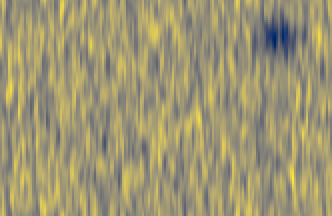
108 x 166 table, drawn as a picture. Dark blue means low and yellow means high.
The halves do not mirror each other. Streaks run downward. One dip sinks in the top right. The ninth with the lowest average is the top right.
